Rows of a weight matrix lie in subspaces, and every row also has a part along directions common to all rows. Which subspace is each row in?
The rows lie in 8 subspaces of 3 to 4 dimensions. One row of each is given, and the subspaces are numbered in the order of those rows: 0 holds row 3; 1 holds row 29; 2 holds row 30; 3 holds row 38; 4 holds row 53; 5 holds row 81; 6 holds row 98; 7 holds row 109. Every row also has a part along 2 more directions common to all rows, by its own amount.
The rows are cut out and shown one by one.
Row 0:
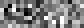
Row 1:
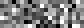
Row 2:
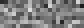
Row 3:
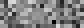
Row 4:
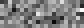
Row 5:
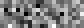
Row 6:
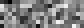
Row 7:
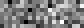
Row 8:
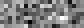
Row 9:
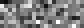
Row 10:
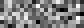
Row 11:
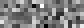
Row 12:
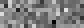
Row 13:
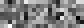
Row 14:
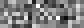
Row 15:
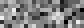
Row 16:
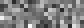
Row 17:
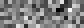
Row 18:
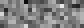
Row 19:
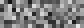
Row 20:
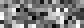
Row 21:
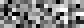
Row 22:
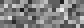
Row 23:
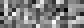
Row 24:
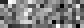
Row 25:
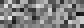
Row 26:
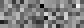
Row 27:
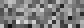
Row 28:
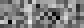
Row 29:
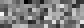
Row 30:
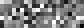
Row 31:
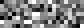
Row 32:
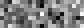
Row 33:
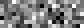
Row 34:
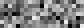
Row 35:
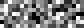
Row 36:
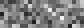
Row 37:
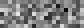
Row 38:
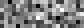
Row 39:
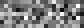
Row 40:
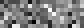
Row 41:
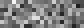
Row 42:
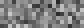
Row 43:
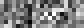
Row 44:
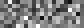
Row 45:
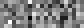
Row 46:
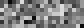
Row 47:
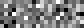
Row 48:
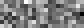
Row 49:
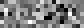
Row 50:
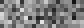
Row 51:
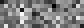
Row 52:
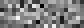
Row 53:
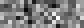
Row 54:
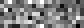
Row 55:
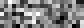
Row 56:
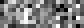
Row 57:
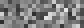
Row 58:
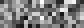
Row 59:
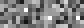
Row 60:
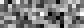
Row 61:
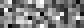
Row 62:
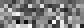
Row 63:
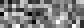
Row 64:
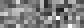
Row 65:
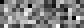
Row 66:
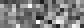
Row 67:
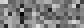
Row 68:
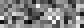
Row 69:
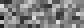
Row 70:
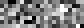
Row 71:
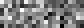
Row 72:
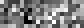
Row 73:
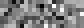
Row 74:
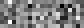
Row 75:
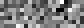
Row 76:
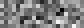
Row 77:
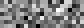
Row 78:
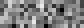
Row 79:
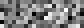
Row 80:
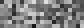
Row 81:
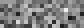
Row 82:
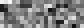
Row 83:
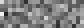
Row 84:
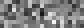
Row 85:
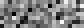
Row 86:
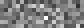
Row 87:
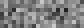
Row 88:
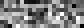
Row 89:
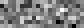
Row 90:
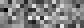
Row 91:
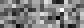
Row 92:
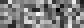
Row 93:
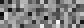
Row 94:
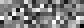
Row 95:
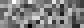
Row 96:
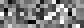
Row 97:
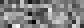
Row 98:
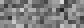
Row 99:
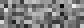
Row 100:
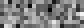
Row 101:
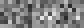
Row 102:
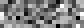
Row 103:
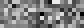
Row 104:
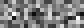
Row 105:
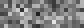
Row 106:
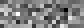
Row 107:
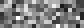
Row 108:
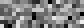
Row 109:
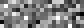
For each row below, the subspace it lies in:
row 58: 6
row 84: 2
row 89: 3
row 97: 1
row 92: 6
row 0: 2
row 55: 1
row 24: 0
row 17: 6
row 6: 3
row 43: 4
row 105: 0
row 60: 2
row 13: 1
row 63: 1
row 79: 5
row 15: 0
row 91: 6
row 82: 3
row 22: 6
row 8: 7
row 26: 7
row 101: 4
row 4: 0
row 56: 0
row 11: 7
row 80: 4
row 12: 0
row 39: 5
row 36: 1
